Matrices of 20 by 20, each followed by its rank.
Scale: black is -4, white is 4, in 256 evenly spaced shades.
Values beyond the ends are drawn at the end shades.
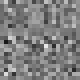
three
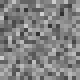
full rank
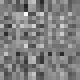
three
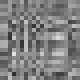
three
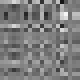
two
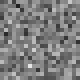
full rank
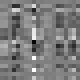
two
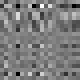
two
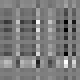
one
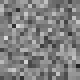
full rank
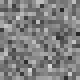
full rank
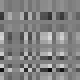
one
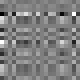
one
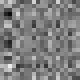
three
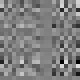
two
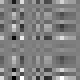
one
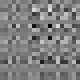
two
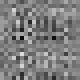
three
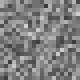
full rank
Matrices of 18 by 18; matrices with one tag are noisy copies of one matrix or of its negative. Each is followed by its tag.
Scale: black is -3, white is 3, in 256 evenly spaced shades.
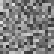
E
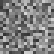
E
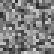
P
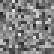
P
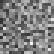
E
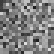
E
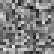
P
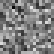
P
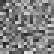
E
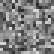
P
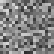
E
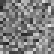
E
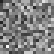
E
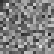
E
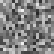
P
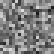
P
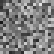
E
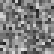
P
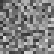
E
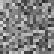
E
